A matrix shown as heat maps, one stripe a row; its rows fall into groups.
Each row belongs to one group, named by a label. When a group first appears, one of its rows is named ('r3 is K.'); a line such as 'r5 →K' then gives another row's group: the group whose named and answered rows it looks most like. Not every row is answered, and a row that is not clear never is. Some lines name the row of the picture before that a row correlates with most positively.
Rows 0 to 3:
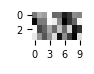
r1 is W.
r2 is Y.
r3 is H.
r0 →W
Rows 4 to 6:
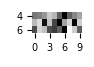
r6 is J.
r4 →W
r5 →H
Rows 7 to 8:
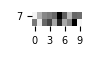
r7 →H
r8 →H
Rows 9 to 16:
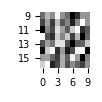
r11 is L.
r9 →W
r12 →Y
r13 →W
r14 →J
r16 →H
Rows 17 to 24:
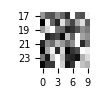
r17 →H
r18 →J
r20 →Y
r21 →L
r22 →J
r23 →W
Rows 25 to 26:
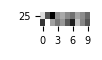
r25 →Y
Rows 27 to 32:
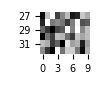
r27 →J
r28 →L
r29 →Y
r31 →Y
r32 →Y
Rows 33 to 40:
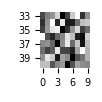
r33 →L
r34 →J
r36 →Y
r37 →Y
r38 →W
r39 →J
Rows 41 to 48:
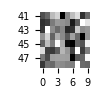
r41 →L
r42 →W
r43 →J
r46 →Y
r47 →W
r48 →L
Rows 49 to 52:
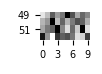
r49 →H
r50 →Y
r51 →Y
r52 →J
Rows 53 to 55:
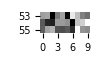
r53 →H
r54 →W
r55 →J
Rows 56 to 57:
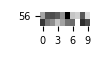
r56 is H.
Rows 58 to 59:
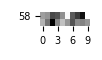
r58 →Y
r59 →Y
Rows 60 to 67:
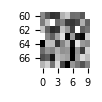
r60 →Y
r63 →H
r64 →J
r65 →W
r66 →W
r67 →H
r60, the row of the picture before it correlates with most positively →58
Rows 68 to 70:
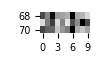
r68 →W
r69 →Y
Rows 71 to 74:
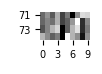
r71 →W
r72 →L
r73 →L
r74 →Y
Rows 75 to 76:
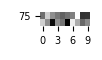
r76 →H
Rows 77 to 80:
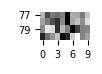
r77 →H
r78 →H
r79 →J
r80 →L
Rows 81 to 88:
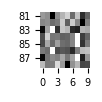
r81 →Y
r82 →H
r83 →J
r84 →L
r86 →J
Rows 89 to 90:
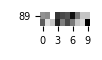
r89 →J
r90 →J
